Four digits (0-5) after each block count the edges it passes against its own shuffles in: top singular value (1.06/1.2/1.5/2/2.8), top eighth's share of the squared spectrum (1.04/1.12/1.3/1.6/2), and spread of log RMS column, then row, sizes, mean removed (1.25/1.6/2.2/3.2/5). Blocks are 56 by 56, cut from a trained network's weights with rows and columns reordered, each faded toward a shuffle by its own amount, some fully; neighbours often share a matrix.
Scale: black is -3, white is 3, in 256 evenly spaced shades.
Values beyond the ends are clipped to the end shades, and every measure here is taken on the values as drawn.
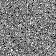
0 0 0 0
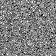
0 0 0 0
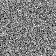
0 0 0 0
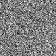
3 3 0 0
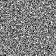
2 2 0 0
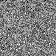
0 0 0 0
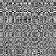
4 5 2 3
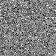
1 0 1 0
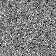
1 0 0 0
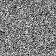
1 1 0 0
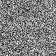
0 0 0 0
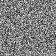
0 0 0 0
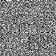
3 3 0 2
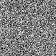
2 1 0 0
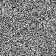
1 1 0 0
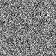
2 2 0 1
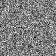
2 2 0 1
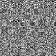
3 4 0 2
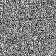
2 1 0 0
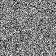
2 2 0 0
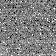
1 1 0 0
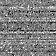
4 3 1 2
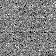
1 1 0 0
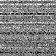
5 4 2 3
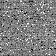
1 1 0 0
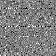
3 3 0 2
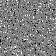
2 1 0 0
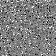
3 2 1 0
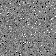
1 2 0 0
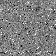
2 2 0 1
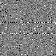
3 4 1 2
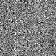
3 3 0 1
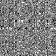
3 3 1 2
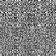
4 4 1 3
